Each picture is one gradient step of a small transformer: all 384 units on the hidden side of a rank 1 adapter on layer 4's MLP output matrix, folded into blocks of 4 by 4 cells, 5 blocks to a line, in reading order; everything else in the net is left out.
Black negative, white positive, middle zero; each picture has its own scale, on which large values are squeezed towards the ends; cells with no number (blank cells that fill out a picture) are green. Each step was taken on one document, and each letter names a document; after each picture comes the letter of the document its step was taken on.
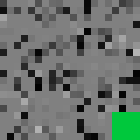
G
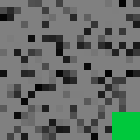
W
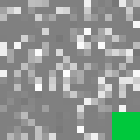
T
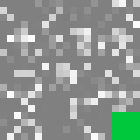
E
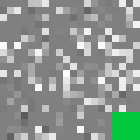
T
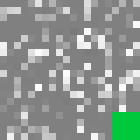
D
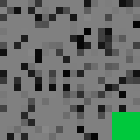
G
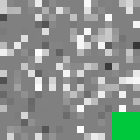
G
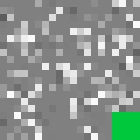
E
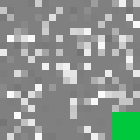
E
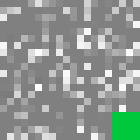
D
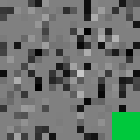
T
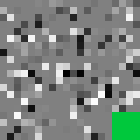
E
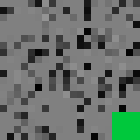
D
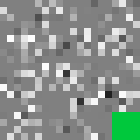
E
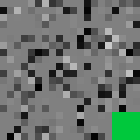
D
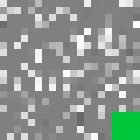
G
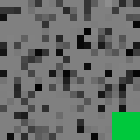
D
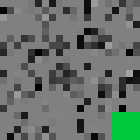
D
